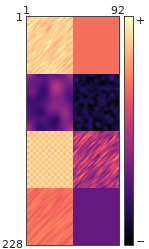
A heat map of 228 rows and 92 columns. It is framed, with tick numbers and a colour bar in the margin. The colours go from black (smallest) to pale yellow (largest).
It is made of 4 by 2 panels. Panel 1,1: very high, slanting up to the right, faint in contrast. Panel 1,2: high, flat. Panel 2,1: low, smooth. Panel 2,2: very low, blotchy, faint in contrast. Panel 3,1: very high, checkered, faint in contrast. Panel 3,2: middling, slanting up to the right. Panel 4,1: high, slanting up to the right, faint in contrast. Panel 4,2: low, flat.
